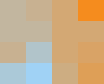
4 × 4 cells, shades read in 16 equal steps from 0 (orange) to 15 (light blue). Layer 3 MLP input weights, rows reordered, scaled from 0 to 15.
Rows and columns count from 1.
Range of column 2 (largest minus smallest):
7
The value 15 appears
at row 4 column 2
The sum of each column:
39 44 25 15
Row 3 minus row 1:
-1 4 0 5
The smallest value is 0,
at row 1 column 4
